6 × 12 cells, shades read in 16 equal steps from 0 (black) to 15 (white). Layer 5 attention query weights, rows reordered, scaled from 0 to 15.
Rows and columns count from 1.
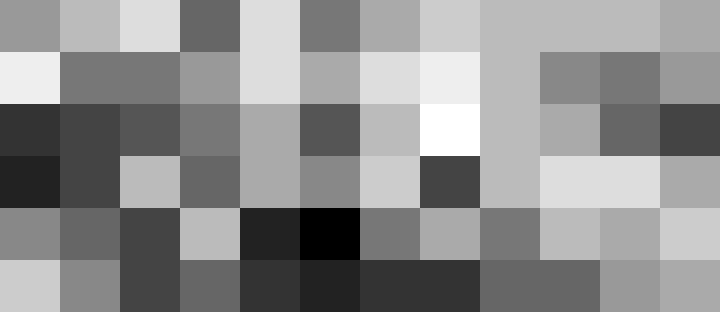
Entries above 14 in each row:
0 0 1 0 0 0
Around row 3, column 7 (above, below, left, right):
13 12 5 15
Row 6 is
12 8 4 6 3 2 3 3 6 6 9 10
